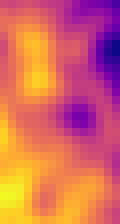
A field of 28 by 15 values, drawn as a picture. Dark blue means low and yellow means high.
The ninth with the highest average is the bottom left. The ninth with the lowest average is the top right. On average the colour sits 60% of the way up the scale. There are no lone odd cells. There is an overall slope up to the bottom left.
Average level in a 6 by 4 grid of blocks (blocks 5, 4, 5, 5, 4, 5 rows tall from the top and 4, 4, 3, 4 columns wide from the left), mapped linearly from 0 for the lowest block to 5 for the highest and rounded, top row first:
3 3 1 1 | 3 4 2 0 | 3 4 2 1 | 4 3 2 2 | 5 4 3 3 | 5 4 4 3
